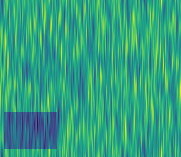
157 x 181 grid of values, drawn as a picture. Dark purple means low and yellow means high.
Grain: streaks running down. Odd patch: lower, in the bottom left. Ninth with the lowest average: bottom left. Average level on the scale: 60%.
